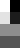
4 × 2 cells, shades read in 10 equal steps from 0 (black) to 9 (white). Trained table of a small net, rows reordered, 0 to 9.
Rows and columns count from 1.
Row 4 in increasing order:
3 3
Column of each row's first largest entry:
1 1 1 1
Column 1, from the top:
9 8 5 3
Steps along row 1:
down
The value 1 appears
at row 2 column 2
